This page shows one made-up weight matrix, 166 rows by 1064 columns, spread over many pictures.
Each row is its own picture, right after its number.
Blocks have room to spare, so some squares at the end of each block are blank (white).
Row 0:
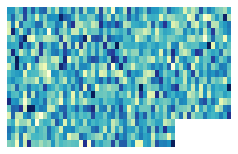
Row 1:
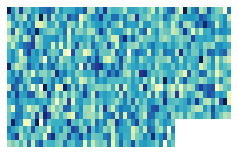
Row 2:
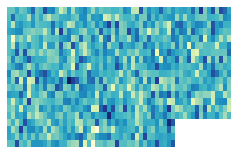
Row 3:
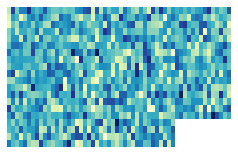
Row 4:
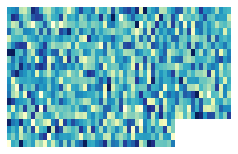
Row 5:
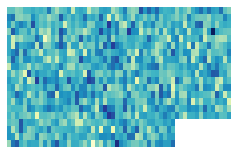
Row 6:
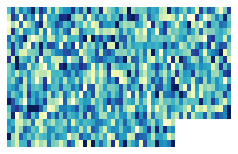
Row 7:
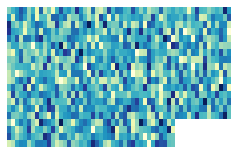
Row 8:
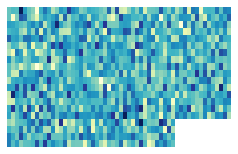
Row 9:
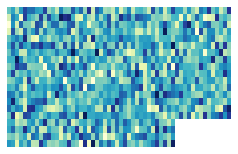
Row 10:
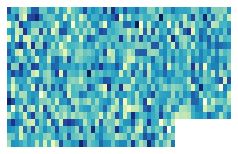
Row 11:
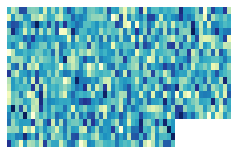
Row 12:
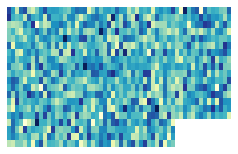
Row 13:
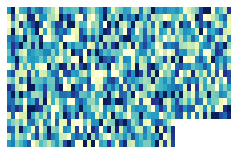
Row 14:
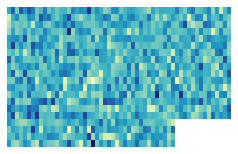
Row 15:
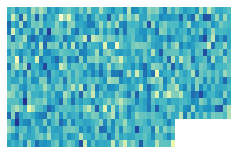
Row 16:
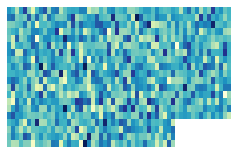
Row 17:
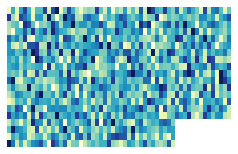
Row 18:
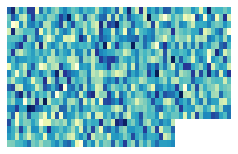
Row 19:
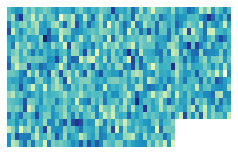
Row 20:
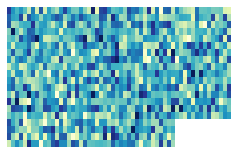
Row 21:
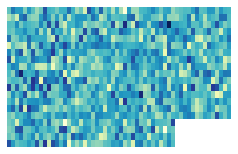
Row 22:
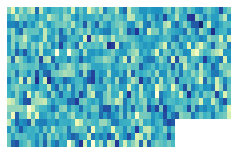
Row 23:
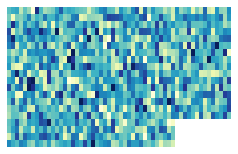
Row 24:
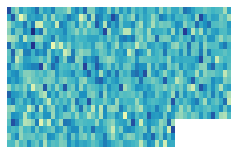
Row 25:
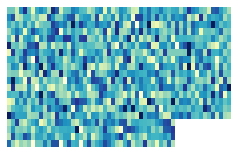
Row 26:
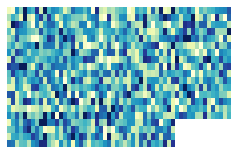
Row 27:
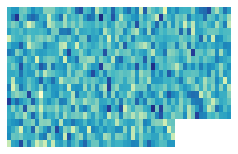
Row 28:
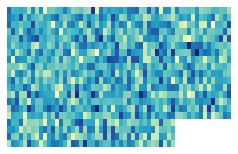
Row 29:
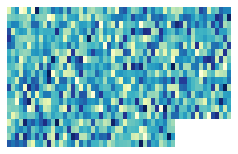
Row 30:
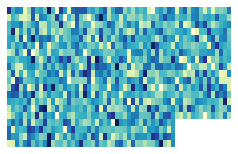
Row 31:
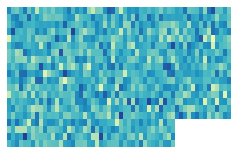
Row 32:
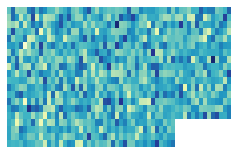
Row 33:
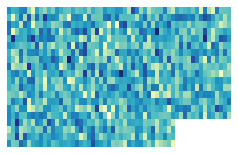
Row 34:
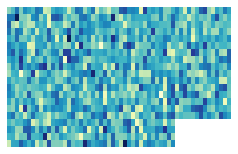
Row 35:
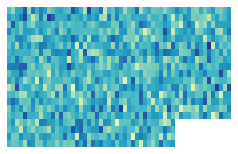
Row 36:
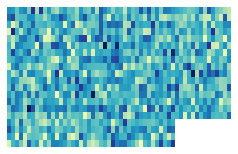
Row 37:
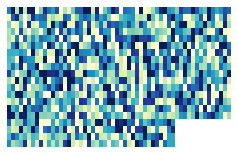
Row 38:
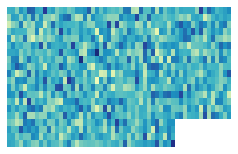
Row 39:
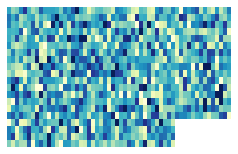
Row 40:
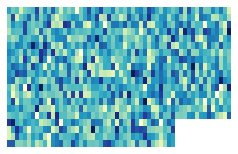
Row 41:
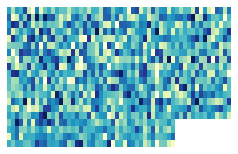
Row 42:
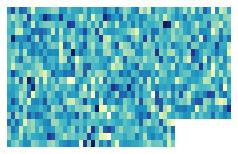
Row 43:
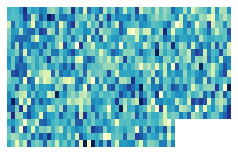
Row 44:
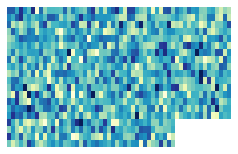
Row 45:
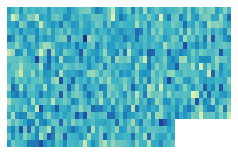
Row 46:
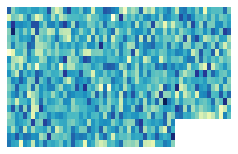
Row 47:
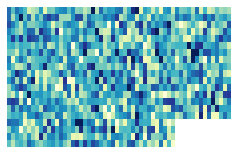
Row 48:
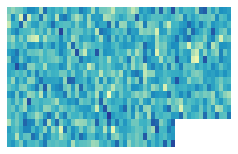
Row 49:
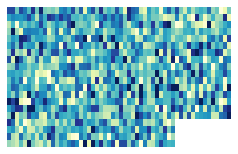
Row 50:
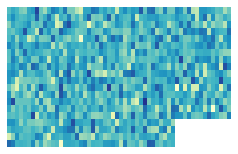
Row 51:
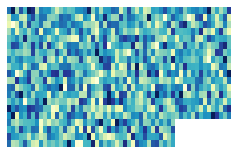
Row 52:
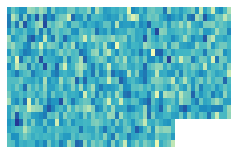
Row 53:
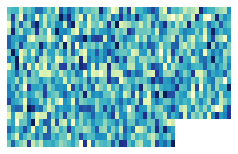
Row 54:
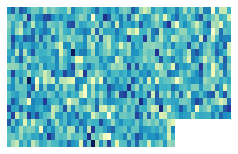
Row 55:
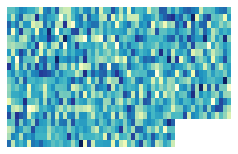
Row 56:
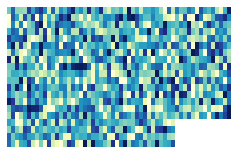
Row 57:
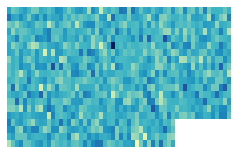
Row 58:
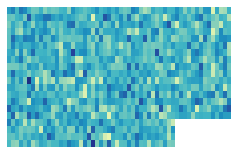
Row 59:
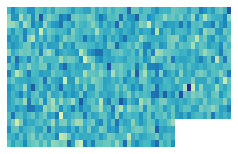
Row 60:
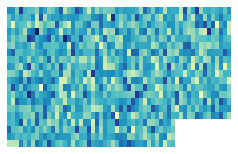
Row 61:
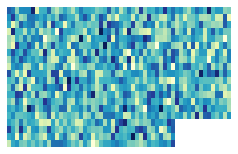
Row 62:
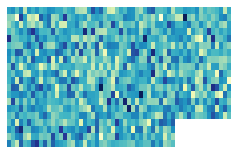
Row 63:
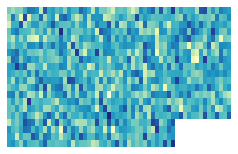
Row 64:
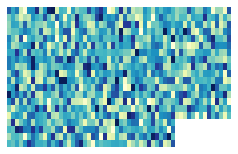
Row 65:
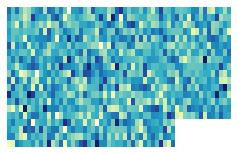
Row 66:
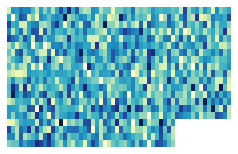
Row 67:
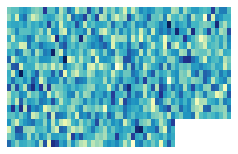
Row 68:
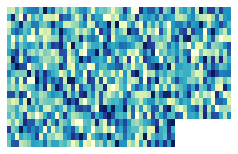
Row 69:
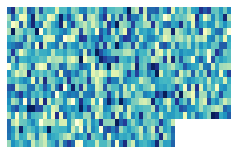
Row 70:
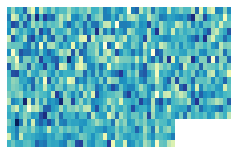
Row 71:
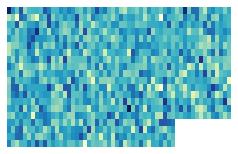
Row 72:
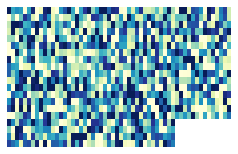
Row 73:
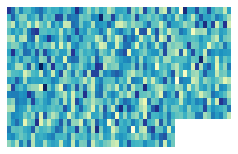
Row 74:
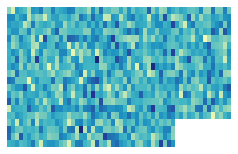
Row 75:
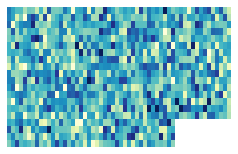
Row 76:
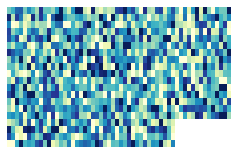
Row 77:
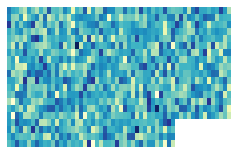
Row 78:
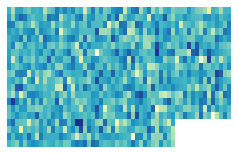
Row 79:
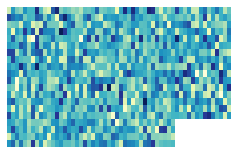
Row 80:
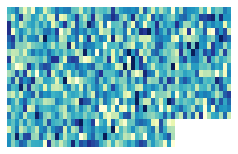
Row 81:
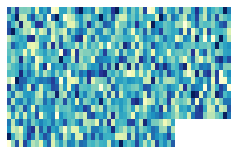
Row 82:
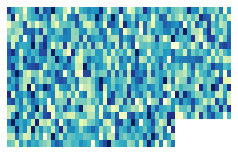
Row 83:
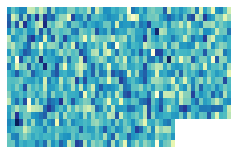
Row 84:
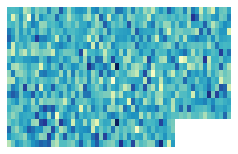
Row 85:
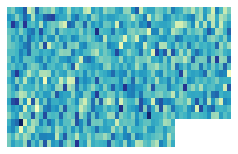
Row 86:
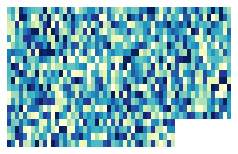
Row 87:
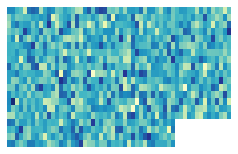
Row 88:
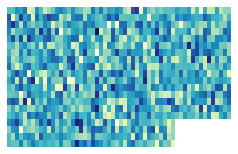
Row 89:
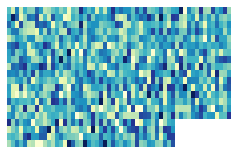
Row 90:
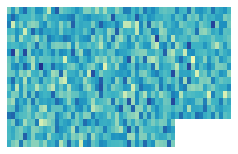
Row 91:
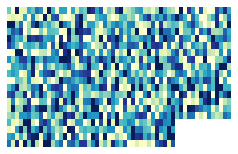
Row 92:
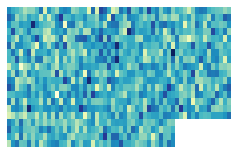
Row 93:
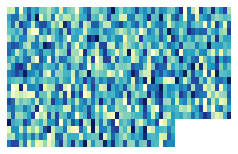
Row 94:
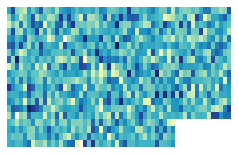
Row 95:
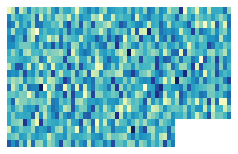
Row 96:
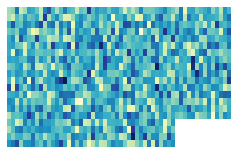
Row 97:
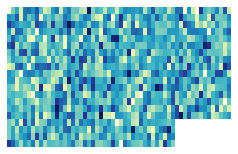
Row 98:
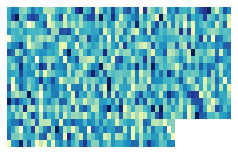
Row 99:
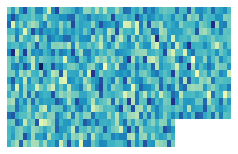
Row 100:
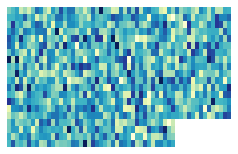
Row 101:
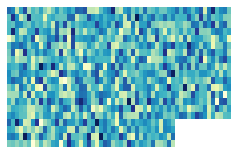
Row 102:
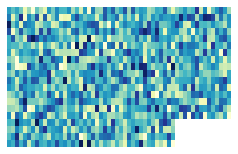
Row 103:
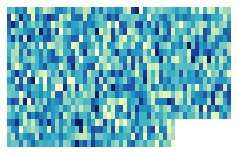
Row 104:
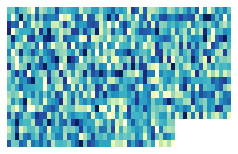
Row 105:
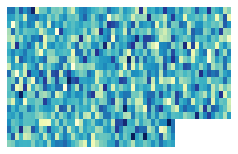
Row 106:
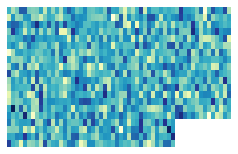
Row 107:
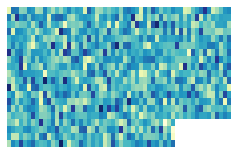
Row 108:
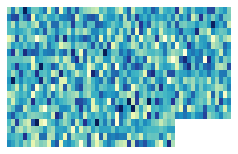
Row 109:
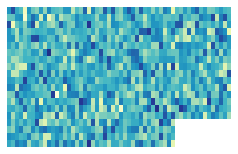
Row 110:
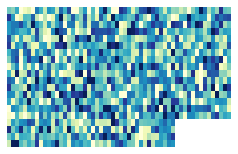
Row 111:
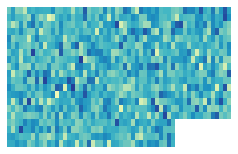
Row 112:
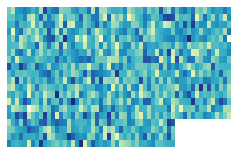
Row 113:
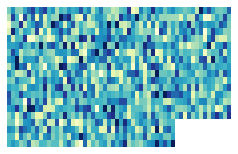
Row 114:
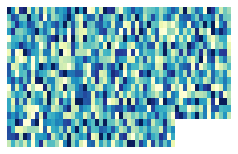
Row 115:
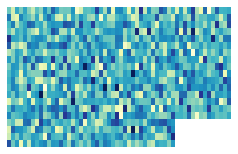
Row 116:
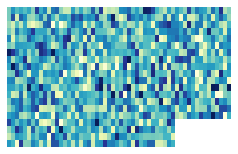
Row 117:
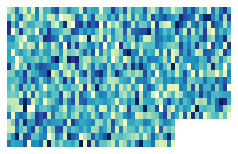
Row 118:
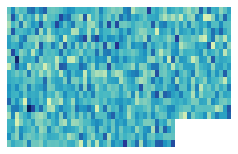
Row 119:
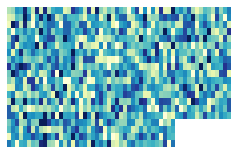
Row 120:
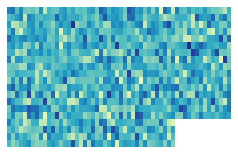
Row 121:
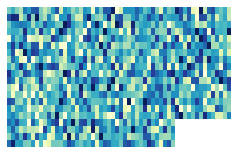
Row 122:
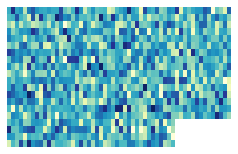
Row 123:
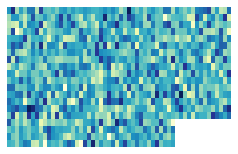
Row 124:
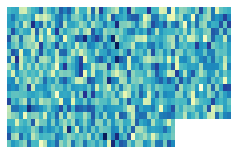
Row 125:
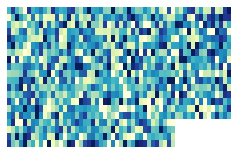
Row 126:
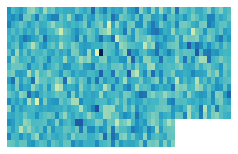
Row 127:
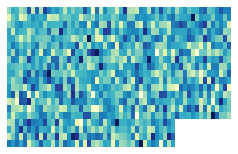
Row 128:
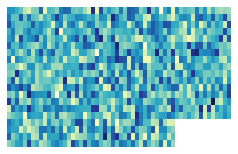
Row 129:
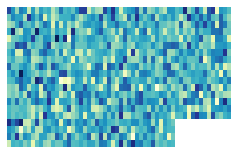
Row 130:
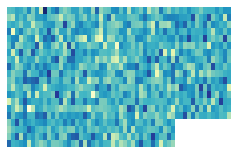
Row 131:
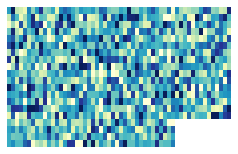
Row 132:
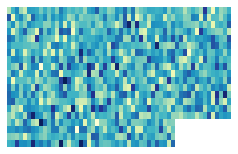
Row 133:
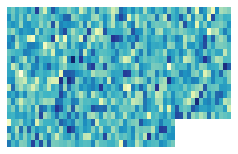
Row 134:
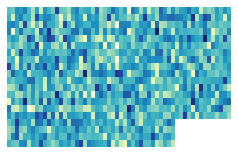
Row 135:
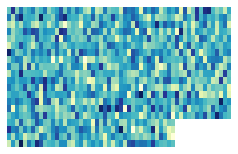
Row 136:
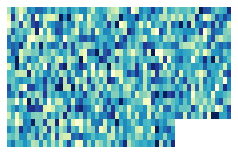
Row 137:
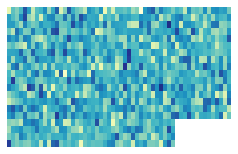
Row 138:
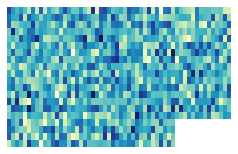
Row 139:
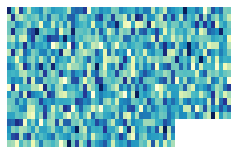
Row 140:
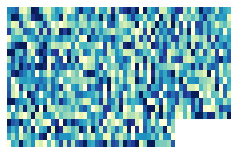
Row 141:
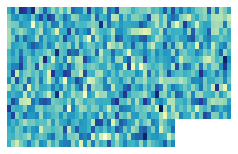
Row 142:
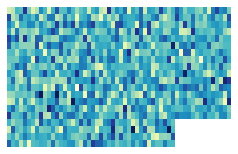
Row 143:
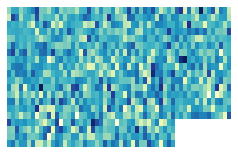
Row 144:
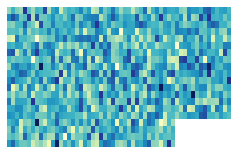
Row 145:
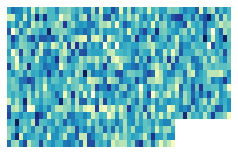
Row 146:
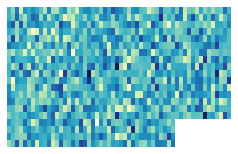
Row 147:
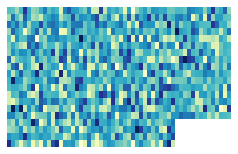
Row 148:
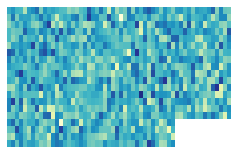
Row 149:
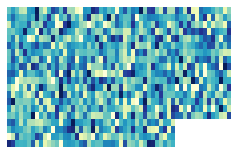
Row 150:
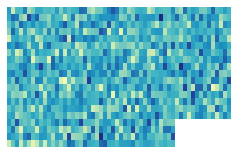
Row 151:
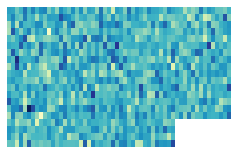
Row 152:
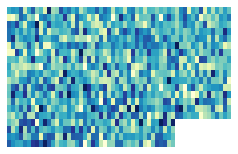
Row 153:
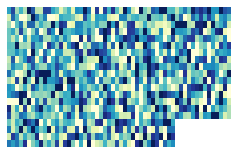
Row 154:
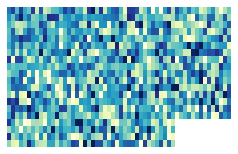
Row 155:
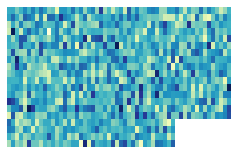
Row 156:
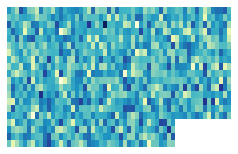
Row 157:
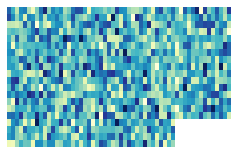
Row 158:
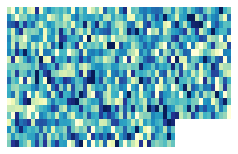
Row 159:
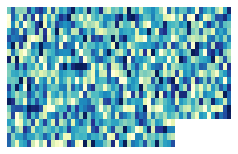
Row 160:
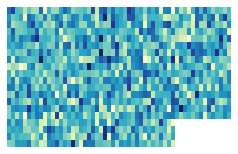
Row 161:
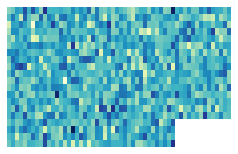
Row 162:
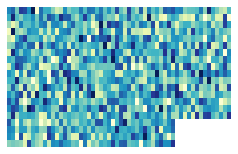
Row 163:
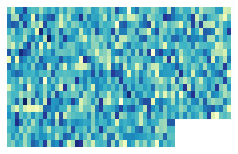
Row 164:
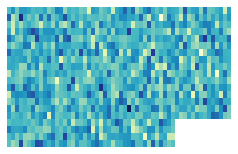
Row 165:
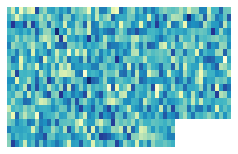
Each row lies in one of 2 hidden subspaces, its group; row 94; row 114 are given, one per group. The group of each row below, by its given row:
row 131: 94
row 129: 114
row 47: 94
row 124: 94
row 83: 94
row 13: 94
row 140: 114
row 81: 114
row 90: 114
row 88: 94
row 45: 114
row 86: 114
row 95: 114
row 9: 94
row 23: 94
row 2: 94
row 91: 114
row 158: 94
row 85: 94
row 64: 114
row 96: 114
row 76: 114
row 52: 94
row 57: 114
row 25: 114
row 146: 114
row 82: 114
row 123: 94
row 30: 114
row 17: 114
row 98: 114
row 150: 114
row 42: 94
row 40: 114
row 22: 94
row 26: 94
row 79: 114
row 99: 114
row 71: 114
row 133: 114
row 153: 94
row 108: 114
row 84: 114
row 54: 94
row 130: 94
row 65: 114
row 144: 114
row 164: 114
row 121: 114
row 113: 94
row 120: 94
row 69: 94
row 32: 94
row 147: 114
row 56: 94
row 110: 94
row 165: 94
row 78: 94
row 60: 114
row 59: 94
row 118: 94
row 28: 94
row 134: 94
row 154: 94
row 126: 94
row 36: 94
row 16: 114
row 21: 114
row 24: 114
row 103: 94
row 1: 114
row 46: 114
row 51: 94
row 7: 114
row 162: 94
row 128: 94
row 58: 94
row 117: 94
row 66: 114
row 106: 114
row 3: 94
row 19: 94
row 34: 114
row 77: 94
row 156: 114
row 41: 94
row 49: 94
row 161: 94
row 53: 94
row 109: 94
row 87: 114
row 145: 94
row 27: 114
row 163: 94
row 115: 114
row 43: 94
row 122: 114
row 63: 94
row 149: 114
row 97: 114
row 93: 114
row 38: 94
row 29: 94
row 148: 114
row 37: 94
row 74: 94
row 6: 94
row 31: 114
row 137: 114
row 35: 94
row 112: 94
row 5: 94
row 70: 94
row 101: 114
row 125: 94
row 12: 114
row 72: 114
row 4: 114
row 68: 94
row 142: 114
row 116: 114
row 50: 114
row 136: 94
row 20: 94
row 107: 114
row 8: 114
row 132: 114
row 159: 94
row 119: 94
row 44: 94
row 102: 94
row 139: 114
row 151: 94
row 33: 94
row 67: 114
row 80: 94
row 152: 114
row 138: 94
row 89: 114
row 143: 114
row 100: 94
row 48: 94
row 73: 114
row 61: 94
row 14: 94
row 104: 94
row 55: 94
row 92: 94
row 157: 114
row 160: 94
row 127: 94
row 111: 94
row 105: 94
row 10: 114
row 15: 94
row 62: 114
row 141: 94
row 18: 94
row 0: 94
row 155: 94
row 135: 114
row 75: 94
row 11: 114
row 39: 114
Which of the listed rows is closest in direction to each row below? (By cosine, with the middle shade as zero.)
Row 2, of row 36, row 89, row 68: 68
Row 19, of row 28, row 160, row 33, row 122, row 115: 33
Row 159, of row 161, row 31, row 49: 49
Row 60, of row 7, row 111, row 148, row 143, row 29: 7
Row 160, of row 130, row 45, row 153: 45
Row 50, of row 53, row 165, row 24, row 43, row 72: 24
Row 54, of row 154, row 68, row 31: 154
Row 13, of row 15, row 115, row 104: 115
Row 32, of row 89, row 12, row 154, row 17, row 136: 136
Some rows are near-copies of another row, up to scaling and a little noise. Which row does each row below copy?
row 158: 22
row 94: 131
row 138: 20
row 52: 83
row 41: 70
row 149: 50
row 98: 27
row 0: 151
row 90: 99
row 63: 48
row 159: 56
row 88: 103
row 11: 106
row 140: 4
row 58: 54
